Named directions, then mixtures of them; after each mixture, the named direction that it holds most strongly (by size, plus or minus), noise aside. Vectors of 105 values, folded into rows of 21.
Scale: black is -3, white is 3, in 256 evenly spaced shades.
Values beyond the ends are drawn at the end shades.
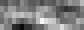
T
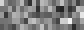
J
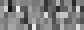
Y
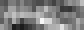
T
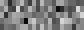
J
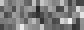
J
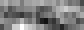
T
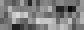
T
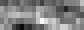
T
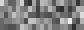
J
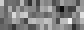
J
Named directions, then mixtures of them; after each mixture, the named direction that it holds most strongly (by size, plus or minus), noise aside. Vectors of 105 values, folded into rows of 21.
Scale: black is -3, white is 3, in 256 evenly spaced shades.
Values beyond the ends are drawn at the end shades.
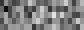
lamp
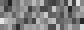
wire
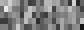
wire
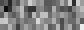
wire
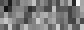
wire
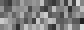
wire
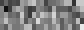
lamp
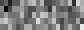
wire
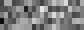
lamp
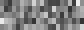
wire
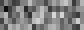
lamp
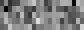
lamp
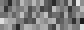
wire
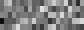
wire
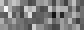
lamp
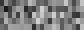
lamp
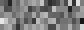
wire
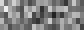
lamp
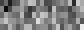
wire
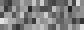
wire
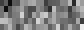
wire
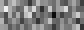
lamp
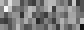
wire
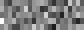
wire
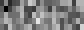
lamp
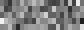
wire
